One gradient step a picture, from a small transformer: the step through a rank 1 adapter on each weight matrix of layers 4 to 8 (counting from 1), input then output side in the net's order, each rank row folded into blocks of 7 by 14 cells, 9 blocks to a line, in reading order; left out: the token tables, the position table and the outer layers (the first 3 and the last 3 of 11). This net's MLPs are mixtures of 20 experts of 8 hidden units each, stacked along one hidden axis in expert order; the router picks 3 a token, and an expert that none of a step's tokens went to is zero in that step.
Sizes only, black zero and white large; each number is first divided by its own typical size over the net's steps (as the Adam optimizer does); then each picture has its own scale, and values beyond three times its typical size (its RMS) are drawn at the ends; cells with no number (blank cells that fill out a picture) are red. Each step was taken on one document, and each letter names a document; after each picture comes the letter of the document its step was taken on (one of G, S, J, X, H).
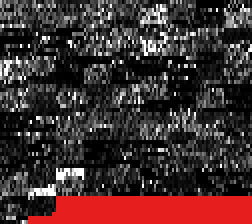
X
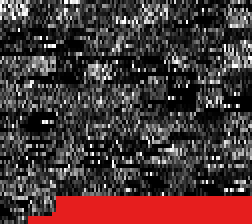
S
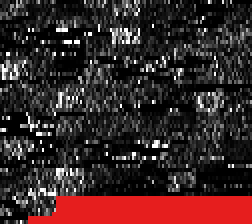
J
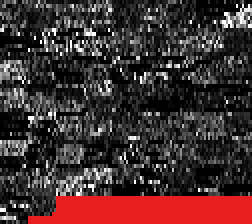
X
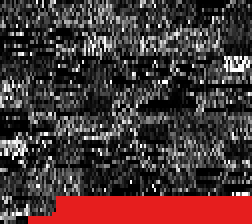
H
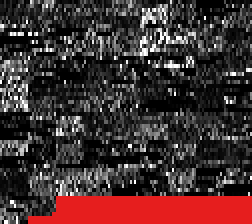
X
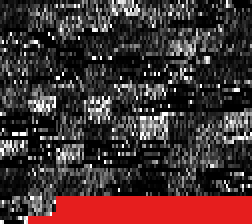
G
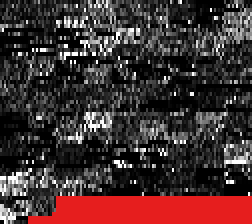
H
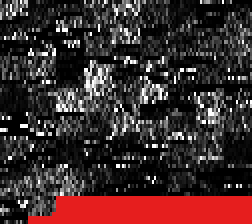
J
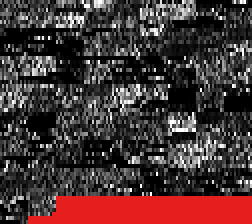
S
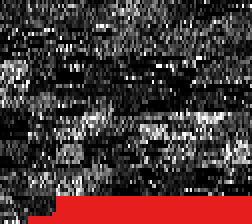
H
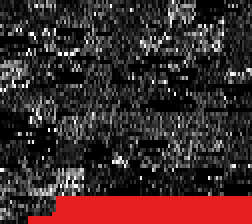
X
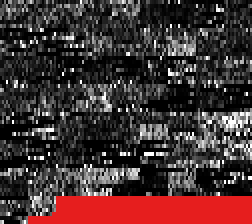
G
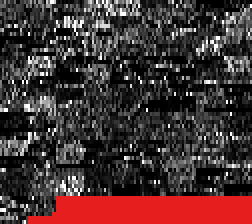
X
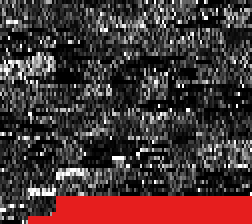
S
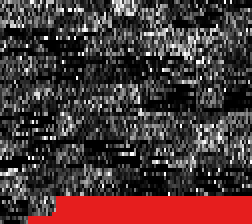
G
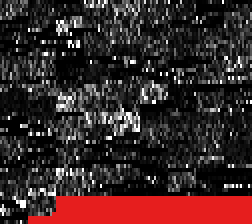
J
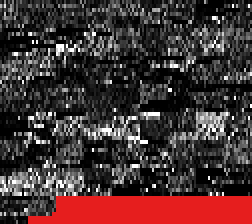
H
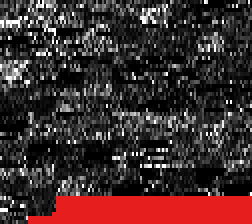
X
